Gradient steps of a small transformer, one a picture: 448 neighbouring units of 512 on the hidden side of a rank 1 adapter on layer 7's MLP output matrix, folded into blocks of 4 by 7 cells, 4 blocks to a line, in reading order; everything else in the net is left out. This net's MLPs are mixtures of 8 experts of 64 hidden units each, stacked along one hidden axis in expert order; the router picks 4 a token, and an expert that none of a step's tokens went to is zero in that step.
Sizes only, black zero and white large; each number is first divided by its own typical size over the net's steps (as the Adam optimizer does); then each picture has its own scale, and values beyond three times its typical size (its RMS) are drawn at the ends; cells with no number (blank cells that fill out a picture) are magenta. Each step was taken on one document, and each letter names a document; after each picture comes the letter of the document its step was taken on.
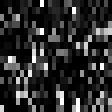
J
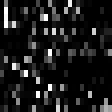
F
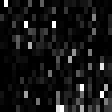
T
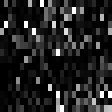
T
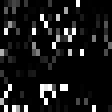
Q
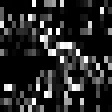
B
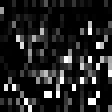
B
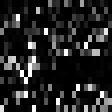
J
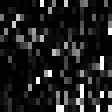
T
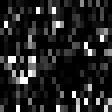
J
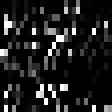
F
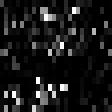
F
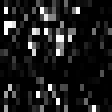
F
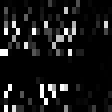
Q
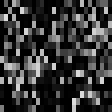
J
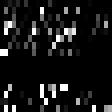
Q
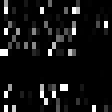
Q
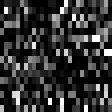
J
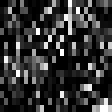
J
